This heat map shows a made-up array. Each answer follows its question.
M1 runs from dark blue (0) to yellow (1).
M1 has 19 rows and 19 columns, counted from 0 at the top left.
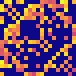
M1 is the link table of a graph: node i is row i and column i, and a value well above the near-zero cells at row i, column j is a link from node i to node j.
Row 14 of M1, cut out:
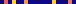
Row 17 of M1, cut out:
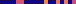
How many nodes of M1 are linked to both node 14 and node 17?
0
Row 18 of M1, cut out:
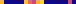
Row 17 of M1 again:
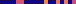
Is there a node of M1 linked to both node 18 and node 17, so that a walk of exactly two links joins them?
no
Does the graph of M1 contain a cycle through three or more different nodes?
yes
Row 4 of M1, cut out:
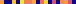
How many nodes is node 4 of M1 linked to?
12
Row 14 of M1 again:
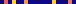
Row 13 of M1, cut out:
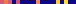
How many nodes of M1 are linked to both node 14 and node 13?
1
